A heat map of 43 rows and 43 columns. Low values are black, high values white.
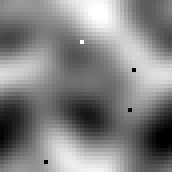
The bottom right is the ninth with the lowest average. Four lone cells stand out: one far higher and three far lower than their neighbours. The histogram is bell-shaped. On average the colour sits 50% of the way up the scale. The ninth with the highest average is the top middle.
